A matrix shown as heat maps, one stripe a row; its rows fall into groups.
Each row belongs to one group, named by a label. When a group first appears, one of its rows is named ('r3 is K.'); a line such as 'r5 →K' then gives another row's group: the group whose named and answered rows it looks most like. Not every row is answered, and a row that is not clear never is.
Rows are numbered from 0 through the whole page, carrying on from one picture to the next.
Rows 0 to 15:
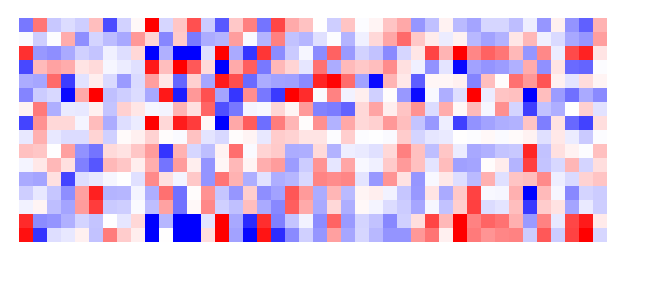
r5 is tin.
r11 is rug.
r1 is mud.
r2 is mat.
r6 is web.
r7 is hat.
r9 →mud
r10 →mud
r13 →tin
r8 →hat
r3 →hat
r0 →hat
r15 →mat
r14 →mat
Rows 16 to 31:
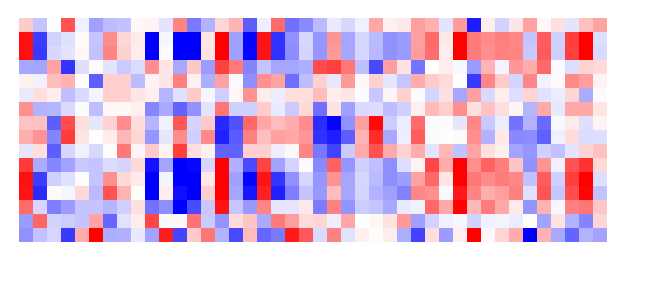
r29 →mat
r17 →mat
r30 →hat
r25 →web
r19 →rug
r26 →mat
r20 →mud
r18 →mat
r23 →web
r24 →web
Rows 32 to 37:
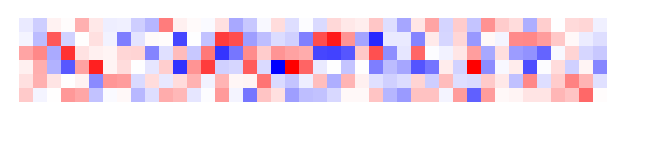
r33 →rug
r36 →mud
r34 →web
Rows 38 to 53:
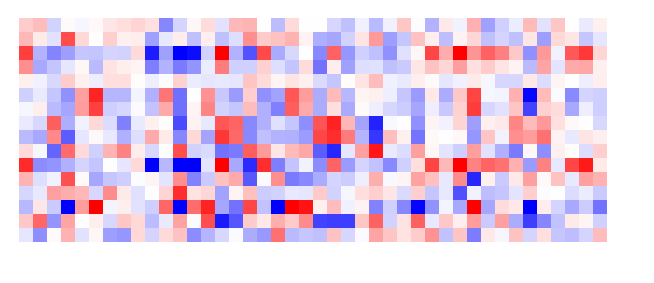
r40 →mat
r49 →mud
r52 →web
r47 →web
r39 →web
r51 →tin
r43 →tin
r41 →mat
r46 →rug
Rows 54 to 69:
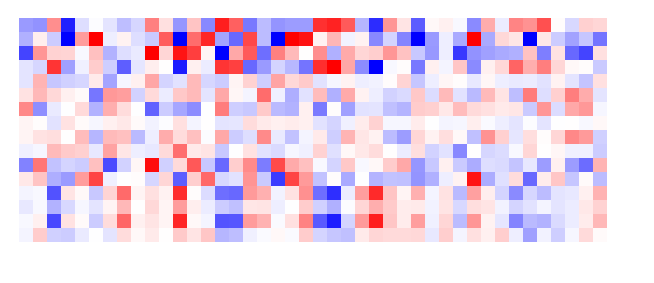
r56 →hat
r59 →mud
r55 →tin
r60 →mat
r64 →hat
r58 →hat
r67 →web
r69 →web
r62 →mud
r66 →web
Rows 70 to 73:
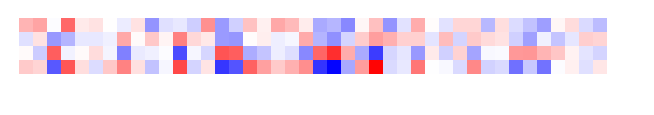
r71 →web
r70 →web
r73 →web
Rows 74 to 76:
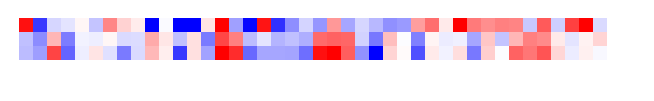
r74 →mat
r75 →rug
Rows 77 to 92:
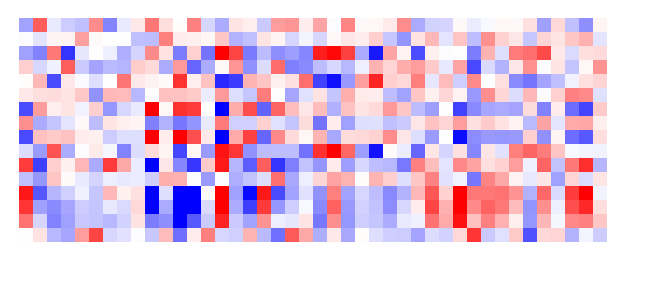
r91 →mat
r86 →rug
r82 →mud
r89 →mat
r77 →hat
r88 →mud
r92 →tin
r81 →web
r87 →mat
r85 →hat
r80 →mud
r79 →rug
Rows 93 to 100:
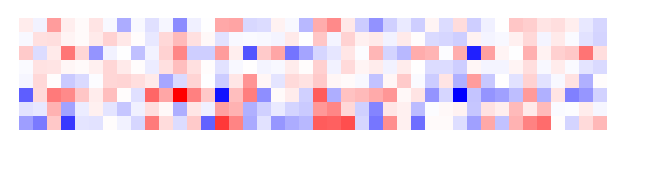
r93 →rug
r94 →hat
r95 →mud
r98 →hat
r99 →rug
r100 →rug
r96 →hat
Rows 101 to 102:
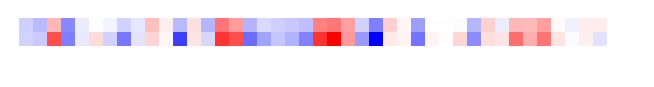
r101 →rug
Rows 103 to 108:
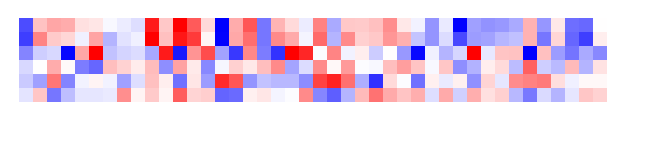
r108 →web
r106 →mud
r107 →rug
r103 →hat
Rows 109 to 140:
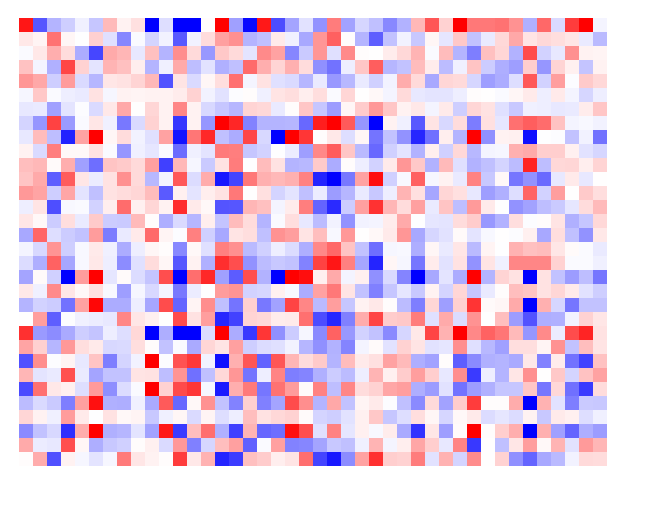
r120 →web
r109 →mat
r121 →mud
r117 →tin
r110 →rug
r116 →rug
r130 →web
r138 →tin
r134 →mud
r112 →web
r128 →rug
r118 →rug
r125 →rug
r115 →web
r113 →mud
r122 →web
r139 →mud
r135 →hat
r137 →web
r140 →web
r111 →mud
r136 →tin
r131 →mat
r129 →tin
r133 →hat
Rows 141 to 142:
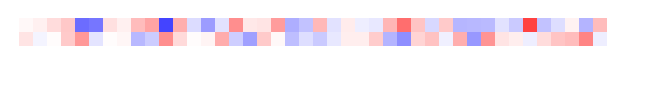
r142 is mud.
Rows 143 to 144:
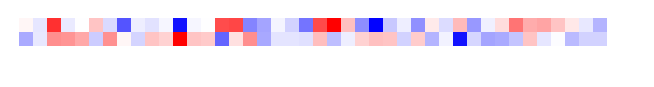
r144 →hat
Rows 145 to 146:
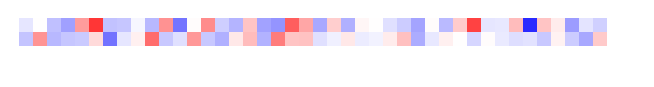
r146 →hat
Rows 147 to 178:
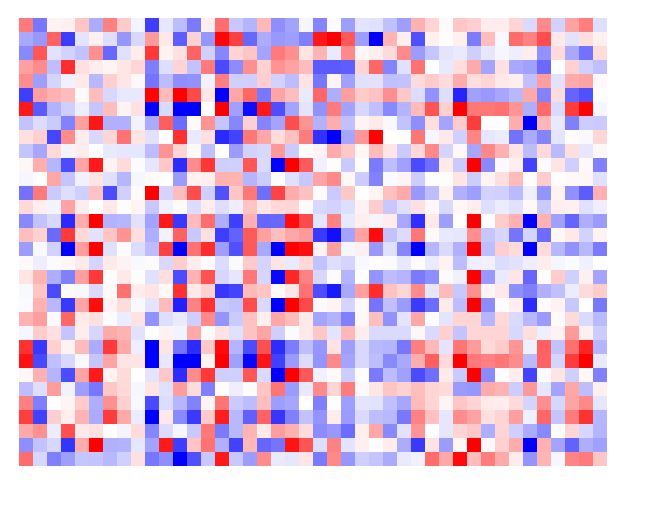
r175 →mat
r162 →web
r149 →hat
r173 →mud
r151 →mat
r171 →mat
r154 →tin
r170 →mat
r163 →tin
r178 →mat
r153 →mat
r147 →mat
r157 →tin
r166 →web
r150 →web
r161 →tin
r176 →web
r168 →web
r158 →rug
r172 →tin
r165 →tin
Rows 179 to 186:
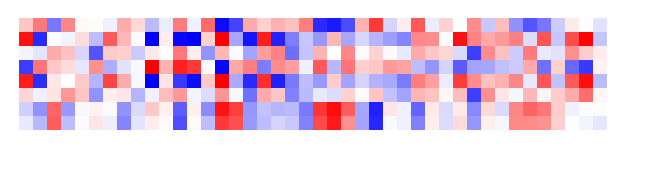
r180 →mat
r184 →mud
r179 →web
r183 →mat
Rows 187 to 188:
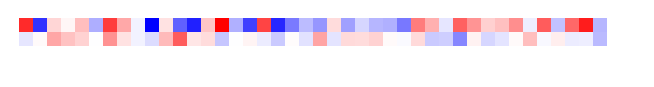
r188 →hat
